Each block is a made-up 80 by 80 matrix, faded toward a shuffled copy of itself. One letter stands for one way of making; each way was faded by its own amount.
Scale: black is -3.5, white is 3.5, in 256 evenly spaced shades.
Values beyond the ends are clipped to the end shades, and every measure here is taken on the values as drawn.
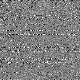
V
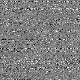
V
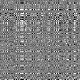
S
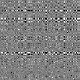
S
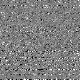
V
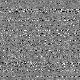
V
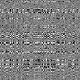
S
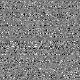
V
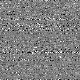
V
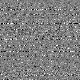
V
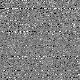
V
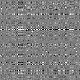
S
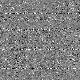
V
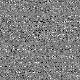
V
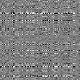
S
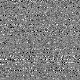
V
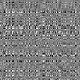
S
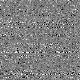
V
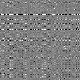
S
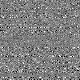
V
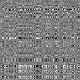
S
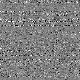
V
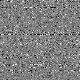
V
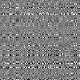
S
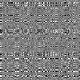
S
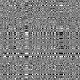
S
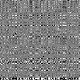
S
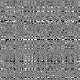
S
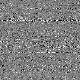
V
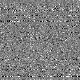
V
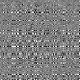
S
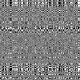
S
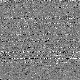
V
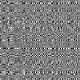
S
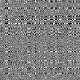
S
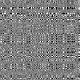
S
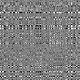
S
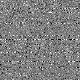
V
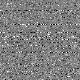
V
